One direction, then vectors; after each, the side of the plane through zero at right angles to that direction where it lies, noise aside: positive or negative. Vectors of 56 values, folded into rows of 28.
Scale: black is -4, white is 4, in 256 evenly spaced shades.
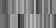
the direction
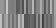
negative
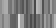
negative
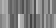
negative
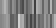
negative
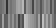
positive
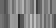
positive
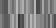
positive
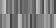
negative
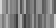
negative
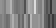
positive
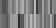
positive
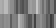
negative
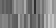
negative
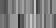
positive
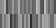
negative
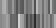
negative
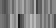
positive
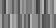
positive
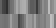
positive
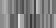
negative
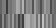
positive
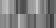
negative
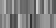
negative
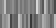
negative
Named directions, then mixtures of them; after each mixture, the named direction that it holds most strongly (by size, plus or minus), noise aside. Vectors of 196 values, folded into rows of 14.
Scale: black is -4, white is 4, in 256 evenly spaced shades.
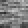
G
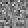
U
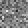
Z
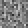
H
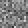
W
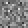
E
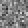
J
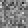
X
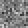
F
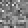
U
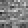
G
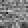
G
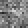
G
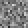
E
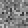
F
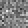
Z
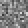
J
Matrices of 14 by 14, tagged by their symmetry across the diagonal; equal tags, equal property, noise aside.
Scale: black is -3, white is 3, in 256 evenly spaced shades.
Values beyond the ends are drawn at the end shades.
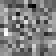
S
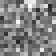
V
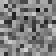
V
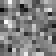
S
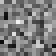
V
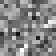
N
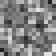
N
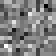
S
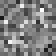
N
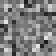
N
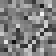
S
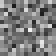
V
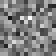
V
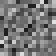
N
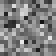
S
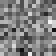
S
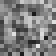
S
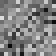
N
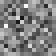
N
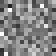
V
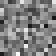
S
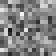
V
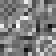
N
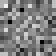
N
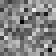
V
